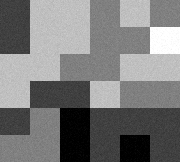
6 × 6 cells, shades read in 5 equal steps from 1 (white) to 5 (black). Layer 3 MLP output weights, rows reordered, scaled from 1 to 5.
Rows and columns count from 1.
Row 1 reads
4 2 2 3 2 3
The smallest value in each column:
2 2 2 2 2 1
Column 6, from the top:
3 1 2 3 4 4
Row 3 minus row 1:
-2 0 1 0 0 -1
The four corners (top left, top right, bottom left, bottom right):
4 3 3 4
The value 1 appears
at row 2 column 6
